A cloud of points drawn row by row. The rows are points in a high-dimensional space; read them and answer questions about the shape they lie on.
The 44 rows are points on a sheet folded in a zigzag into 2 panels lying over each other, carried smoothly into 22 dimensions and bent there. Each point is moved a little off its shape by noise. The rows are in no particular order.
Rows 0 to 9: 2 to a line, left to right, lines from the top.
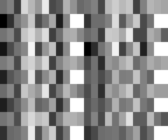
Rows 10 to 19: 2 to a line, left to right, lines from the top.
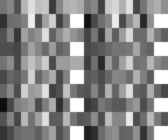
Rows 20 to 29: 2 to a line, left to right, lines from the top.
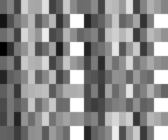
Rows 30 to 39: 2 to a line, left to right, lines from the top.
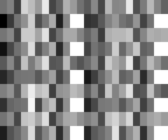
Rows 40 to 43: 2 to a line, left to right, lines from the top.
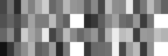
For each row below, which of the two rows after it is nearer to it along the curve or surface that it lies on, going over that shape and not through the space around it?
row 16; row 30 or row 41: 30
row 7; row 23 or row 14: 23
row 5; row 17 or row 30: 17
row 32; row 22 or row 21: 21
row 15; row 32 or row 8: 8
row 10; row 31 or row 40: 40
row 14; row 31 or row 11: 11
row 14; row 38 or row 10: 38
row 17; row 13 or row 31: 13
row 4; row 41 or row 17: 41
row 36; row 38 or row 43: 43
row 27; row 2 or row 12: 12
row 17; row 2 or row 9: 9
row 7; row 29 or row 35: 29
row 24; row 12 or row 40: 40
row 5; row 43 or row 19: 43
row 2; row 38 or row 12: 38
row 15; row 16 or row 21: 16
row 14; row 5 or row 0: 0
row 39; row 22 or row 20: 22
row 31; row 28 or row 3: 28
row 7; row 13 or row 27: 13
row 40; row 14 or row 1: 1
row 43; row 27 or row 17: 27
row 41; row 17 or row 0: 0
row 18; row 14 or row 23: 23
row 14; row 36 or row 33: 36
